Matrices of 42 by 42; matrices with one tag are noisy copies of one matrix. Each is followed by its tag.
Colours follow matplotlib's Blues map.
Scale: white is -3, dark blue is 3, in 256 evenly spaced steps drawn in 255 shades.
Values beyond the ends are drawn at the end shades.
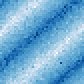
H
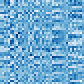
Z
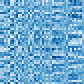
Z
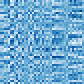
Z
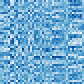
Z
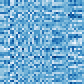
Z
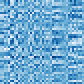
Z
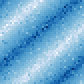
H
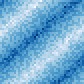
H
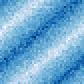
H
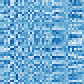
Z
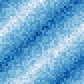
H
